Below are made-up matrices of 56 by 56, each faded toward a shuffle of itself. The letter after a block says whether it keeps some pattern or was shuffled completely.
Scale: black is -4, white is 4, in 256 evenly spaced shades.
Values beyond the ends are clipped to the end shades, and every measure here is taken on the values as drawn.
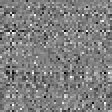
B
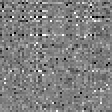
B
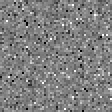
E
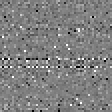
B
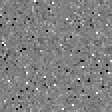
E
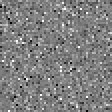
E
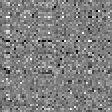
B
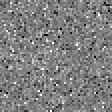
E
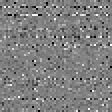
B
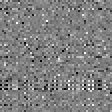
B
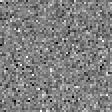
E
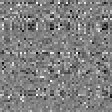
B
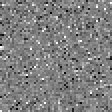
E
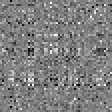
B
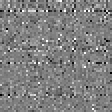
B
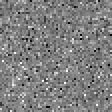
E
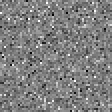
E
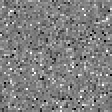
E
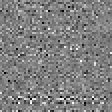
B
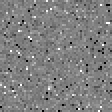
E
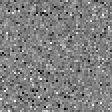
E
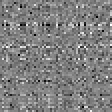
B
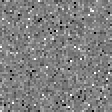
E
